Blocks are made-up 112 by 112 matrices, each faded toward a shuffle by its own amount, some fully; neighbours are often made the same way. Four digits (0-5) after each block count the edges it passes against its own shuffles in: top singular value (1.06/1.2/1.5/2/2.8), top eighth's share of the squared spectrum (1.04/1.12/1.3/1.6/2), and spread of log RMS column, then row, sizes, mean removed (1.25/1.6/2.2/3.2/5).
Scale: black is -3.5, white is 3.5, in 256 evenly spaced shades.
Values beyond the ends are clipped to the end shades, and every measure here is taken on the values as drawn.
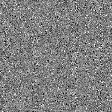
2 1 2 0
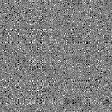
4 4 2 2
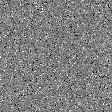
1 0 0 0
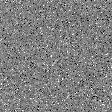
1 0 0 0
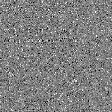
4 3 1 1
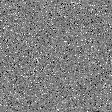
0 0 0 0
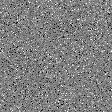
0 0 0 0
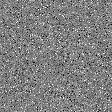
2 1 0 0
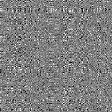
5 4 3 3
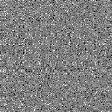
4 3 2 2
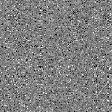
4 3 2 2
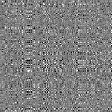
5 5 3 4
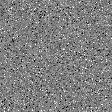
2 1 1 0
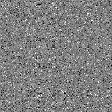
4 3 1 1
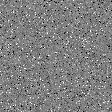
0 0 0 0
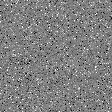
0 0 0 0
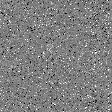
1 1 1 0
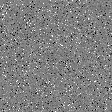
0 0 0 0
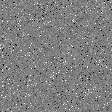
1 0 0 0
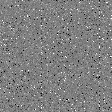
2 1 1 0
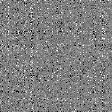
2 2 3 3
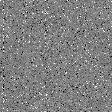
2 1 1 0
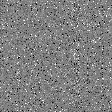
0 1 1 0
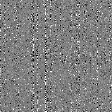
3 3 3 2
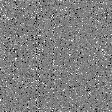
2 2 2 1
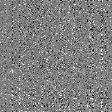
2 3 3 2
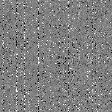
2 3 3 2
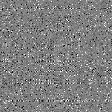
4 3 1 2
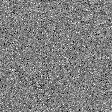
1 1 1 0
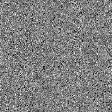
3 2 3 0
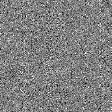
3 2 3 0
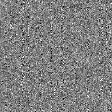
3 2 3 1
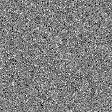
1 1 1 0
